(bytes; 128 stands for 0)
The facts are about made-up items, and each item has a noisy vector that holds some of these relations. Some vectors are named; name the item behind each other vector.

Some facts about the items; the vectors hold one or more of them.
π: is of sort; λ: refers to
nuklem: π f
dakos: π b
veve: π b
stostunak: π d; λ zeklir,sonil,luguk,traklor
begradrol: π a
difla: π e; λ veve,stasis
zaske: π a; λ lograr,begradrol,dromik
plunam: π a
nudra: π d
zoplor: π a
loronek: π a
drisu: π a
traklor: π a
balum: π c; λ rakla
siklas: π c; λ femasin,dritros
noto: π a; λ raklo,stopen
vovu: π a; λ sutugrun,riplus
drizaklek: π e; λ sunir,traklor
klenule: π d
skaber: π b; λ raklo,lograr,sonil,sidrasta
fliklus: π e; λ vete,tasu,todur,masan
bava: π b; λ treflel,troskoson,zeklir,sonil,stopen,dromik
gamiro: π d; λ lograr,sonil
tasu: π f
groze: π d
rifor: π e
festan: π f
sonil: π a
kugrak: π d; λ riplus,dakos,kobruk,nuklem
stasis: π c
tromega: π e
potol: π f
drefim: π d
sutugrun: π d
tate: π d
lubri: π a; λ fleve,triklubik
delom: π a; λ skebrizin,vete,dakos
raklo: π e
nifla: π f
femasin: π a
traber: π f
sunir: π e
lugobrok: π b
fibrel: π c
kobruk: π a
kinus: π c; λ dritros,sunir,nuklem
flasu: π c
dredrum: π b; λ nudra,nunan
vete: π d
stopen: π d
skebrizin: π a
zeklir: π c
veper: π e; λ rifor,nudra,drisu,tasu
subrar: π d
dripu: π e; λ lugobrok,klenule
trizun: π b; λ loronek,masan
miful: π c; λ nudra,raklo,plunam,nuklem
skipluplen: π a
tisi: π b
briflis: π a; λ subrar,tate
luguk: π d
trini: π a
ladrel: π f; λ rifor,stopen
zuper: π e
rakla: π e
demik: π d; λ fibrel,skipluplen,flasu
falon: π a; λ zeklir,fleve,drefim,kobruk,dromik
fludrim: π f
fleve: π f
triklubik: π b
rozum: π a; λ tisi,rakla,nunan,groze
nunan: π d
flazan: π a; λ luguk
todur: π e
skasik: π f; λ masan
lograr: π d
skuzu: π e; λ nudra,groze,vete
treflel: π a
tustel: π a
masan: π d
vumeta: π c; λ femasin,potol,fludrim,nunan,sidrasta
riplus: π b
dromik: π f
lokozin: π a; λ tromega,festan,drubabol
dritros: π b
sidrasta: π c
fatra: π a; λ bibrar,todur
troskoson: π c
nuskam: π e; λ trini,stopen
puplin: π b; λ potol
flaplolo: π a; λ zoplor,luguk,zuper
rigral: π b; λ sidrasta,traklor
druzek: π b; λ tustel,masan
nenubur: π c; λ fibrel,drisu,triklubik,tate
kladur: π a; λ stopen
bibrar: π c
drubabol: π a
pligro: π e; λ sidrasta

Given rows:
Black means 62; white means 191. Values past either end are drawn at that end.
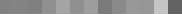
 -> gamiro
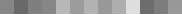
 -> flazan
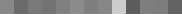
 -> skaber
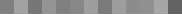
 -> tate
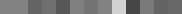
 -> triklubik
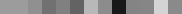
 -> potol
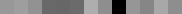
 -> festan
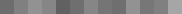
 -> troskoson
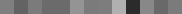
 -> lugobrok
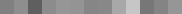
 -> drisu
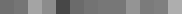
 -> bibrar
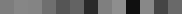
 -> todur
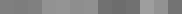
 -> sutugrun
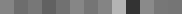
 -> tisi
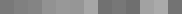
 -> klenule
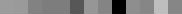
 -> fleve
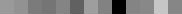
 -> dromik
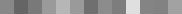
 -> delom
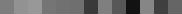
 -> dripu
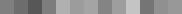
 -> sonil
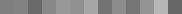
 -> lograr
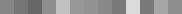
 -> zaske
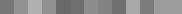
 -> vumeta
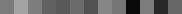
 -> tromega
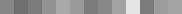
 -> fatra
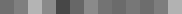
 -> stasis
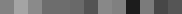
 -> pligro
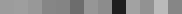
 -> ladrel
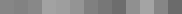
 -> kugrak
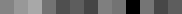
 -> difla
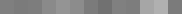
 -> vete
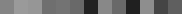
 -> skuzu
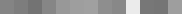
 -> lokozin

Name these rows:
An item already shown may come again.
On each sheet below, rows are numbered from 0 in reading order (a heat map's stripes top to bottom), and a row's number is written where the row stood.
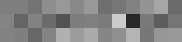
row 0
drefim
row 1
veve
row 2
femasin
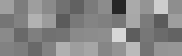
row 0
skasik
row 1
kinus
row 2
rigral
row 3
femasin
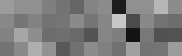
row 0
tasu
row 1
dredrum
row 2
pligro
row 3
siklas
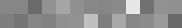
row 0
lubri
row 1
luguk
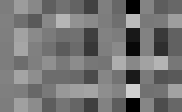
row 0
rakla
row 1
kobruk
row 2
nuskam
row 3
rifor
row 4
masan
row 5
pligro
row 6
drubabol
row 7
rakla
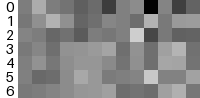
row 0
rifor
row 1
vumeta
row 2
triklubik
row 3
stopen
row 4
nudra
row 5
skebrizin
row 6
klenule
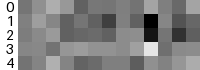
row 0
miful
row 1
rakla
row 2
zuper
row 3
briflis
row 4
balum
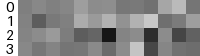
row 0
groze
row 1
zoplor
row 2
fliklus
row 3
dredrum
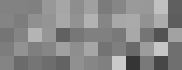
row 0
gamiro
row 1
stostunak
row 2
kinus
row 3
nunan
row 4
dritros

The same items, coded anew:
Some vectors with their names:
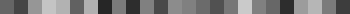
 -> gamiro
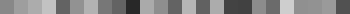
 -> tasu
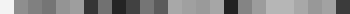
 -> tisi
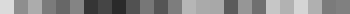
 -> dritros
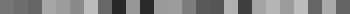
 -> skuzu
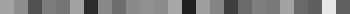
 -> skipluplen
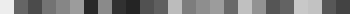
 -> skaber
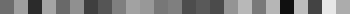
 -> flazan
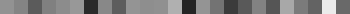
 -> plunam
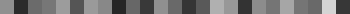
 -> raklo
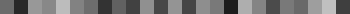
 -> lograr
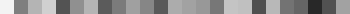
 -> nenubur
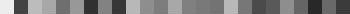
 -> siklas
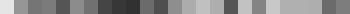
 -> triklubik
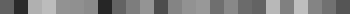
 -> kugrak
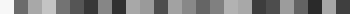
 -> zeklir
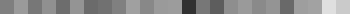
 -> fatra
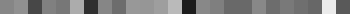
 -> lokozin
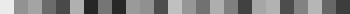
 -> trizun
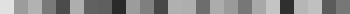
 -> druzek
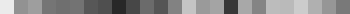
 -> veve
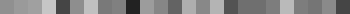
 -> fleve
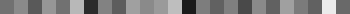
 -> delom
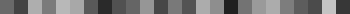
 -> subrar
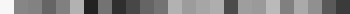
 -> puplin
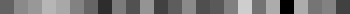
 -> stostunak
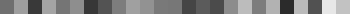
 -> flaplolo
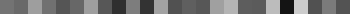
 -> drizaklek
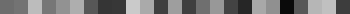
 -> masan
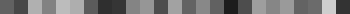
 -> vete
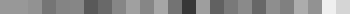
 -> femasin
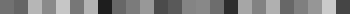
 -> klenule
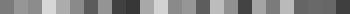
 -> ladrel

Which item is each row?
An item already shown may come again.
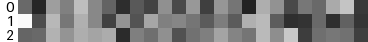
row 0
lograr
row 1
sidrasta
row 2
demik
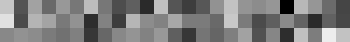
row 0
pligro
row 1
siklas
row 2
traklor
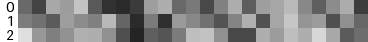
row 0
stopen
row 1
veper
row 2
dredrum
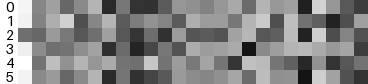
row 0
rigral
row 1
nenubur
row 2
drizaklek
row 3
tisi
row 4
vumeta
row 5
rigral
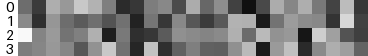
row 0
nudra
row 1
sunir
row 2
rigral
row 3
fliklus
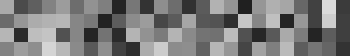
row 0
rifor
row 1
luguk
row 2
kinus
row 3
ladrel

